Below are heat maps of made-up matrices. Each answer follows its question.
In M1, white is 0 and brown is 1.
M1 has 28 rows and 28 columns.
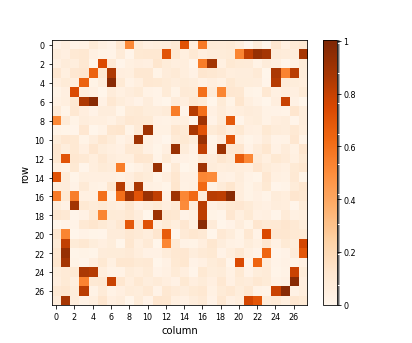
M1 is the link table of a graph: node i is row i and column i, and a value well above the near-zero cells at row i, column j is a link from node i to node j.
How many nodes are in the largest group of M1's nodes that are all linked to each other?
3
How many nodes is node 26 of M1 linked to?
3
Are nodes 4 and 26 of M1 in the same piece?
yes
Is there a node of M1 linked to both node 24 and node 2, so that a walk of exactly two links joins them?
no
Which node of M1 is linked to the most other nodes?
node 16
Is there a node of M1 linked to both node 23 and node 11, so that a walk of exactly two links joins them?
no
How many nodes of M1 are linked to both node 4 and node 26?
2
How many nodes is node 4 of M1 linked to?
3
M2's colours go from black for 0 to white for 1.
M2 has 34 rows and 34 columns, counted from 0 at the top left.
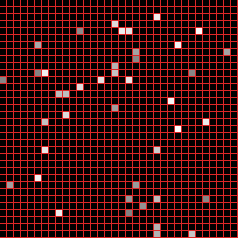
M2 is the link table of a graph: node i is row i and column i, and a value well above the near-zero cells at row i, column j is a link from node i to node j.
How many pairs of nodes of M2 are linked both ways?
1
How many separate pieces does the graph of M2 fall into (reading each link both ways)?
3
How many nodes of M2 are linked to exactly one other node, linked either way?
8
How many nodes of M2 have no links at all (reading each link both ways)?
2
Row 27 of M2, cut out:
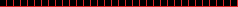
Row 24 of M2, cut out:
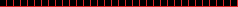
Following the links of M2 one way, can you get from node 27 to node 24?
no
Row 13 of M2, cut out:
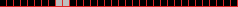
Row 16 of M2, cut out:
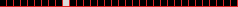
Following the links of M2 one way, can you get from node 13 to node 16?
yes
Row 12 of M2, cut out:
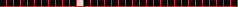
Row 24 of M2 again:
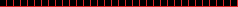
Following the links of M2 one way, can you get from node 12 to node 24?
yes
